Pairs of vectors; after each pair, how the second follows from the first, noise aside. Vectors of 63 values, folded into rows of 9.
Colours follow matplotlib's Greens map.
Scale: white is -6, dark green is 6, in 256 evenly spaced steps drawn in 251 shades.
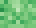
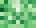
scaled up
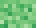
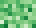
scaled up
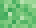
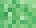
copied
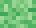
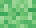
copied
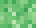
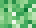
scaled up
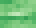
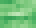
copied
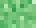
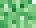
scaled up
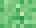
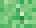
copied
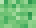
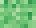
copied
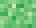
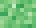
copied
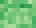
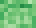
copied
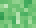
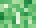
scaled up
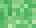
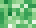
scaled up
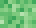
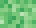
copied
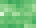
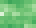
copied
